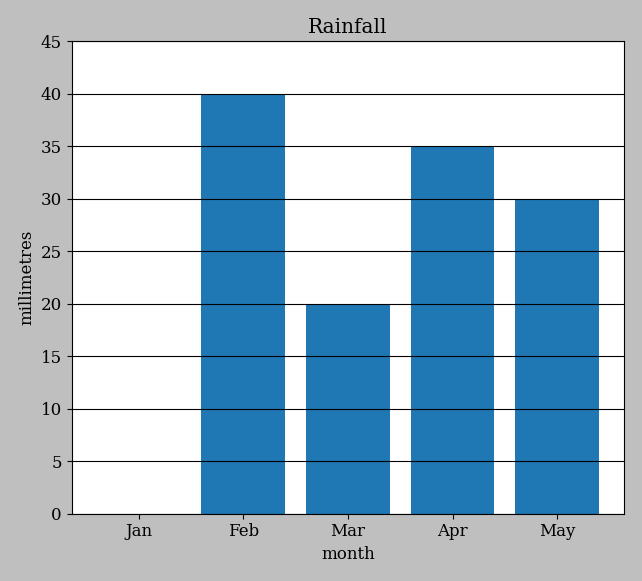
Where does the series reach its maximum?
Feb
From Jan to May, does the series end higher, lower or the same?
higher
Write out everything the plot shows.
Title: Rainfall
x-axis: month, ticks Jan Feb Mar Apr May
y-axis: millimetres, ticks 0 5 10 15 20 25 30 35 40 45
Values:
0 40 20 35 30
